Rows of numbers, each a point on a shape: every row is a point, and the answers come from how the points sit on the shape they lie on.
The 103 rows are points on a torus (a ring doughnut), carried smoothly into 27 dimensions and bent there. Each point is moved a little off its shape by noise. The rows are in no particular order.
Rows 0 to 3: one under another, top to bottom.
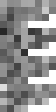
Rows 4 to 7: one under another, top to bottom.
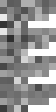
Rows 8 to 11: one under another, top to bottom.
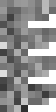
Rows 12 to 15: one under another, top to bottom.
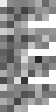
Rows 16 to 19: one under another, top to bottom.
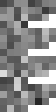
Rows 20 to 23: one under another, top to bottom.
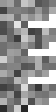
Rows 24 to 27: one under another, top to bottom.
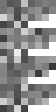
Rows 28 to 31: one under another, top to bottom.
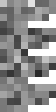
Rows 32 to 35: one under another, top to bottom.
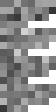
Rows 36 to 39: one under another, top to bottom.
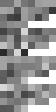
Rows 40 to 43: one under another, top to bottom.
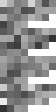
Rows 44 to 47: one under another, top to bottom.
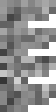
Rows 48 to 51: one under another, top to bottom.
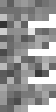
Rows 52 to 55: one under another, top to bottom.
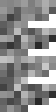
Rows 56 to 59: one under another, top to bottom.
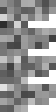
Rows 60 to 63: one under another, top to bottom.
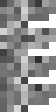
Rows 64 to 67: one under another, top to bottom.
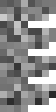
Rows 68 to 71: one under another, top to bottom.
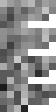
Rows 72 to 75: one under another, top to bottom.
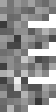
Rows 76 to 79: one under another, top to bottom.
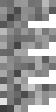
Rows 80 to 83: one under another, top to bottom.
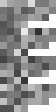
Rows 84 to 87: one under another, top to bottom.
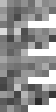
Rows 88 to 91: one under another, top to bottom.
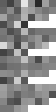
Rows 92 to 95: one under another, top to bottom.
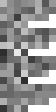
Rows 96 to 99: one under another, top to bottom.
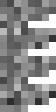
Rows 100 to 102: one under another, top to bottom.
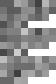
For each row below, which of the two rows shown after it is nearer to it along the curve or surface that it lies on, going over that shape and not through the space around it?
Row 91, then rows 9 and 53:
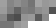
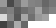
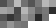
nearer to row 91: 53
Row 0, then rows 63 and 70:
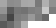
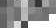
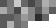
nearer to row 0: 70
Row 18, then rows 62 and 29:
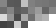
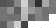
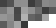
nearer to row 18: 29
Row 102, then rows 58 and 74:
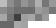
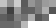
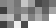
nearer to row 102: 58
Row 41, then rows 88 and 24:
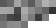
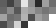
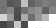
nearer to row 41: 24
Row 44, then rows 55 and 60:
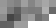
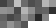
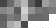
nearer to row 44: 55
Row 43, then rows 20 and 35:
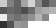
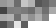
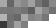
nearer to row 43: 20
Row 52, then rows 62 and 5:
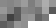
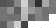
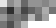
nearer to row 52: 5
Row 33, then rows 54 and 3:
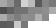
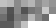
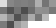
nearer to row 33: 54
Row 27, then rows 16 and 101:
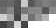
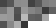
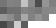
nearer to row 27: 16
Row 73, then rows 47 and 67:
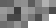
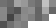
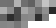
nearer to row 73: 47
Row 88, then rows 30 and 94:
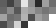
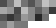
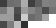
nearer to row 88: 94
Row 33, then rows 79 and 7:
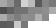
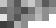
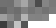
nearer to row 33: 7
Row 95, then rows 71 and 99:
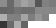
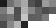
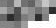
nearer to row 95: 71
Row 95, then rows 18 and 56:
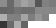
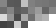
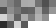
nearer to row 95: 18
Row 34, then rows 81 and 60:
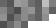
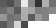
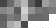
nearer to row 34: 60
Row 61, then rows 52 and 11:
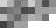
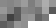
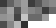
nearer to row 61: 52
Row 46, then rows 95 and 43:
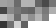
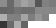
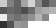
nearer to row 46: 43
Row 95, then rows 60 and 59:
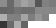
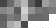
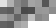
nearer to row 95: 60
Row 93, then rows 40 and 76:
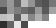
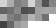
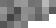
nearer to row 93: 40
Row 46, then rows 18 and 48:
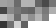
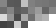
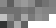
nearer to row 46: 18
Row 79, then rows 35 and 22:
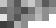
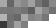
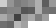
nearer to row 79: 22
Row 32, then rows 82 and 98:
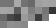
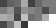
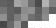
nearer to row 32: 98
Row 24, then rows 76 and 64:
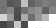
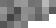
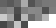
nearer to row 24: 64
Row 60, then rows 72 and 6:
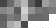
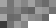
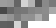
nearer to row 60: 6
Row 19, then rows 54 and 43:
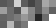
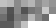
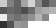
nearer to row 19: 54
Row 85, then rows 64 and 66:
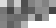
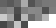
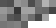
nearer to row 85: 66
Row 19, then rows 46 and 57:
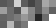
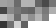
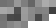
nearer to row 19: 57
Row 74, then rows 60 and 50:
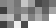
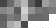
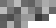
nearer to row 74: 60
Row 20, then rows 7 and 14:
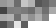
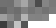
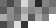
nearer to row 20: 14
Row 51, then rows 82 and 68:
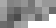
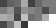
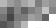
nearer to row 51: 68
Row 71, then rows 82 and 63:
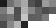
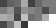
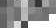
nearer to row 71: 82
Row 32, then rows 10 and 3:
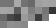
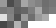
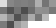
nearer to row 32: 3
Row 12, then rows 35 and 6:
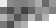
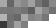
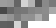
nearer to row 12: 35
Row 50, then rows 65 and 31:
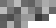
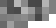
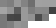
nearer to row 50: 65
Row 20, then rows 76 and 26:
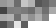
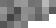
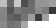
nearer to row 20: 76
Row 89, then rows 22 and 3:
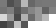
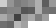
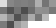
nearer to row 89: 22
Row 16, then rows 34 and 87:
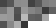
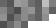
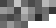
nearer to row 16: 34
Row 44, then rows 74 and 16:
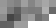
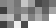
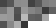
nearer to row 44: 16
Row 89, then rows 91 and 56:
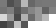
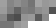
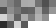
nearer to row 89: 56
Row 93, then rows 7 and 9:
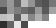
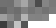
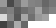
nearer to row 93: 9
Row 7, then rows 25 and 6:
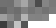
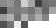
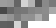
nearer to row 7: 6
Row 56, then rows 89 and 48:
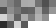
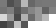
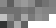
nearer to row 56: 89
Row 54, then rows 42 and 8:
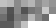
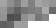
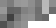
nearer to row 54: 8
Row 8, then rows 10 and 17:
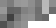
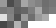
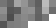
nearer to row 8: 17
